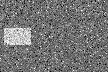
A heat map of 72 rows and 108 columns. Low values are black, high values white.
Neither half mirrors the other. The ninth with the highest average is the middle left. In the middle left lies a patch that is higher than the rest. There are no regular stripes.
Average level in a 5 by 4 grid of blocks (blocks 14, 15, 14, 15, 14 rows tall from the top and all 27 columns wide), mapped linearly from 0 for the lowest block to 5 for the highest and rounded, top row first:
0 0 0 0 / 1 0 0 0 / 5 1 0 0 / 1 0 0 0 / 0 0 0 0
